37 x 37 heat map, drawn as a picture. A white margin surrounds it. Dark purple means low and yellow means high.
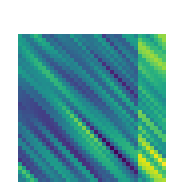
Seam: vertical, 80% of the way across, the right part higher. Calmest part: middle left. Grain: diagonal, down to the right. Ninth with the highest average: bottom right.
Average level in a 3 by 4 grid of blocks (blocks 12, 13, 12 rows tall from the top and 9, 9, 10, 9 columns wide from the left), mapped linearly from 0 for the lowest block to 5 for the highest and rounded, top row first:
3 1 1 5 / 0 2 2 3 / 1 1 2 5
